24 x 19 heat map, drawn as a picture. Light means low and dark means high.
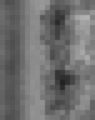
Upright stripes repeat 2 times across the table. The histogram is bell-shaped. Streaks run downward. The left part is calmer, up to a seam about 40% of the way across.
